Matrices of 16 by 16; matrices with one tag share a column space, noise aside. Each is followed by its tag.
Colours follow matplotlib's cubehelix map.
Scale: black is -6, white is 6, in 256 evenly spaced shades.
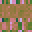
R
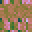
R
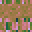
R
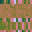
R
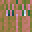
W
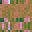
R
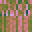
W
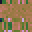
R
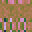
R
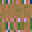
R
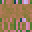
R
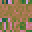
R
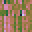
W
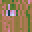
W
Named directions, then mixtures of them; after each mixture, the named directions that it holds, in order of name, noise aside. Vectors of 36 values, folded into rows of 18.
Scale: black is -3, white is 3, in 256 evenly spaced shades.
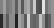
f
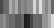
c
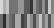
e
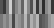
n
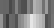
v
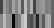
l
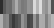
c, l, v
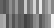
c, n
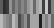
e, f, l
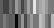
c, f, v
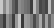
e, n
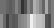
v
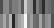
c, l, n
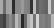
e, l, n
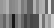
c, e, l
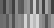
n, v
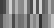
c, n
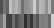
c, f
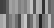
e, f
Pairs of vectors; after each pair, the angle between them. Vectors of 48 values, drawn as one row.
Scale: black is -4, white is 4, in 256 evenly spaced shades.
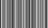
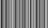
nearly opposite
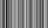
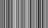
partly aligned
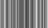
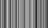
nearly opposite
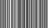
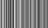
partly opposed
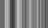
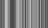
nearly parallel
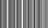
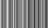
partly aligned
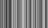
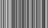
nearly opposite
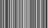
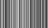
partly aligned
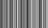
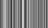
orthogonal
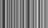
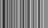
nearly parallel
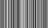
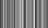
orthogonal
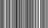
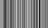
nearly opposite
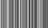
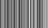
nearly opposite
